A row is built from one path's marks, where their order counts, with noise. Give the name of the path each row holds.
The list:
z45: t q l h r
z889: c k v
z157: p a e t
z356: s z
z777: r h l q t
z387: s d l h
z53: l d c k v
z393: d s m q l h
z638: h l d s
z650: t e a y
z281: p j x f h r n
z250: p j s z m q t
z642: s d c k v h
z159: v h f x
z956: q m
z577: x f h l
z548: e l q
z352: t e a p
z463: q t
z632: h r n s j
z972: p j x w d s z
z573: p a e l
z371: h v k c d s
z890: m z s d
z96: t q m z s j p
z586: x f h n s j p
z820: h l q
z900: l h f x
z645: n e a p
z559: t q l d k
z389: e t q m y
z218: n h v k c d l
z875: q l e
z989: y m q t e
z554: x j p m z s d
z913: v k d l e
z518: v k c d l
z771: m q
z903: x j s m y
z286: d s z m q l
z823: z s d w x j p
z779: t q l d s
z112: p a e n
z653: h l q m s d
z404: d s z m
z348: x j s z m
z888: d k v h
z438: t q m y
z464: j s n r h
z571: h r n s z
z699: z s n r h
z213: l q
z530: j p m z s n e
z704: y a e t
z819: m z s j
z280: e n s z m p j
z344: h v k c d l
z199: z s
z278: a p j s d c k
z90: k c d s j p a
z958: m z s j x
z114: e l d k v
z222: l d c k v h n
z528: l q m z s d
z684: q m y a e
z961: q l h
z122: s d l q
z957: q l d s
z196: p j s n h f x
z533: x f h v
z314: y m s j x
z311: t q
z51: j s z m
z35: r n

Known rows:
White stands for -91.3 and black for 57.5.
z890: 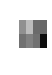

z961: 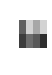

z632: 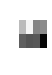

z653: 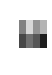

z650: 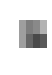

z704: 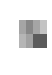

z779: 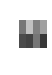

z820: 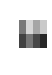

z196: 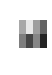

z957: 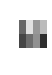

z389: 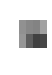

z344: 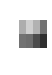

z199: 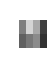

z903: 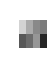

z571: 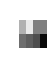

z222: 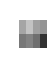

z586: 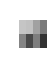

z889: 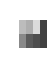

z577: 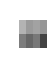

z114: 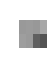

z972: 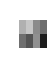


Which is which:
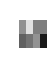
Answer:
z286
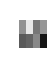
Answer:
z393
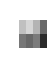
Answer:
z90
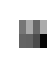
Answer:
z771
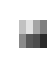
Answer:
z218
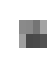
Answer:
z352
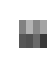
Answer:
z559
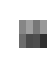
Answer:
z438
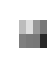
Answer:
z888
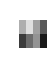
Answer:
z51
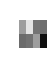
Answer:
z404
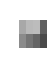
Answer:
z518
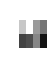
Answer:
z464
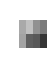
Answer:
z280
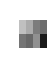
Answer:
z554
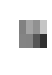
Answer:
z684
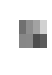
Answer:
z548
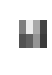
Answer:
z356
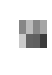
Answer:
z112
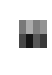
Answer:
z311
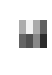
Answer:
z642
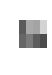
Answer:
z875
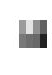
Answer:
z699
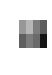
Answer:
z819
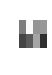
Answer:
z122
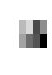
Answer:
z35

